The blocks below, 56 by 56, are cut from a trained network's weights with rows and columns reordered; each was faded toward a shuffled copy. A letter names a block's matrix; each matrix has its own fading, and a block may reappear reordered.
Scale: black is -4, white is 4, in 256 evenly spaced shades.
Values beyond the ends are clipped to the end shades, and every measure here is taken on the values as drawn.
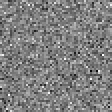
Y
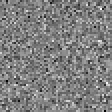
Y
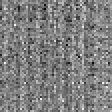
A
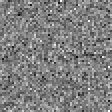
Y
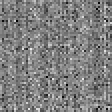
A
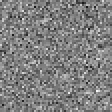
Y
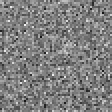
Y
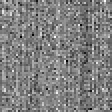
A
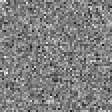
Y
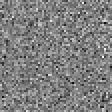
Y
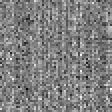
A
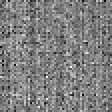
A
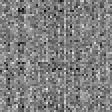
A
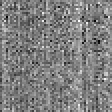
A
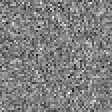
Y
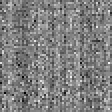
A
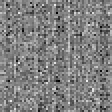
A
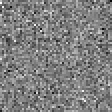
Y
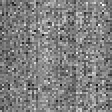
A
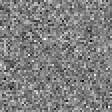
Y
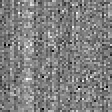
A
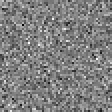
Y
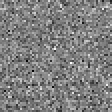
Y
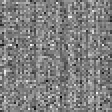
A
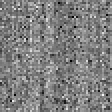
A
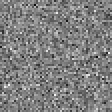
Y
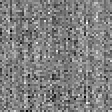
A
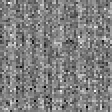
A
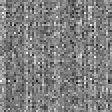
A
